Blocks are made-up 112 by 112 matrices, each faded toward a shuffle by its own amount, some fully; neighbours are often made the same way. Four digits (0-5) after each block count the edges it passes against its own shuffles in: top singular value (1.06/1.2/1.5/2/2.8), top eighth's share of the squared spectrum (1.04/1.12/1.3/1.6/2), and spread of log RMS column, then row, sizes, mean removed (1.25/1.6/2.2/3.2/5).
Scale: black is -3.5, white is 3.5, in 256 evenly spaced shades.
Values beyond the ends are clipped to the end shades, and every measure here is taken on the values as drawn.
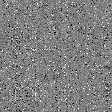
3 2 1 1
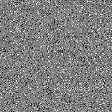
4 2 1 1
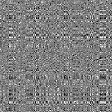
5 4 3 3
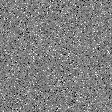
2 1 0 0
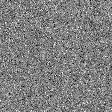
0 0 0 0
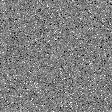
0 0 0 0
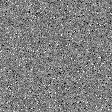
0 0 0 0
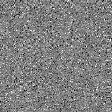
4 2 1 1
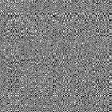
5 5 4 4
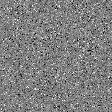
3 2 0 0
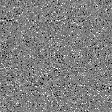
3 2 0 1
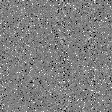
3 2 1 0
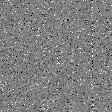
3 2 1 0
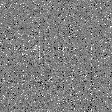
3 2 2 1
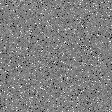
0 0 0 0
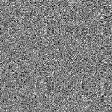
4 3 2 2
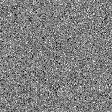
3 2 0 0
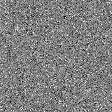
3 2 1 1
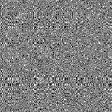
5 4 3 3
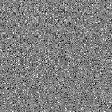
4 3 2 2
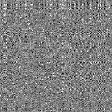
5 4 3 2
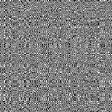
5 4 3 3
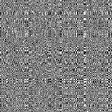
5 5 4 4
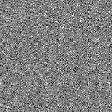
4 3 2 2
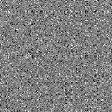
4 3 2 2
